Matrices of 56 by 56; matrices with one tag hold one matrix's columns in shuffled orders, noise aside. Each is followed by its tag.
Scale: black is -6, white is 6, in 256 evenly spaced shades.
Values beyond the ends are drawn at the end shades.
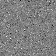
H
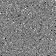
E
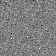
H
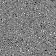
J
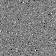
J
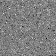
E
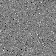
J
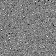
H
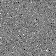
J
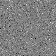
E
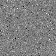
E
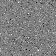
J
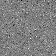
H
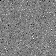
H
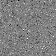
H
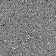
H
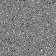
J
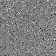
E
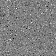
E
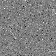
E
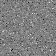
J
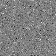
E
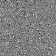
H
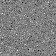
J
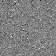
H
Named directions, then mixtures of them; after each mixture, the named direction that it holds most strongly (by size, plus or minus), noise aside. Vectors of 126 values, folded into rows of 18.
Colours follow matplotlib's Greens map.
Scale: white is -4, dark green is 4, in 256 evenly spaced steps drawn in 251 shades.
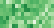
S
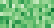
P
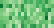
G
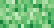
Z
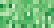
P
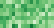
S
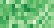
S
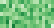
P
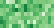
S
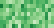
G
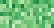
P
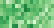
S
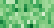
Z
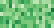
P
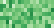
P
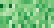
G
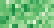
S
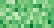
Z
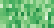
G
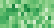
S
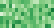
P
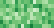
Z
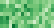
S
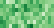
S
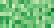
P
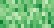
Z
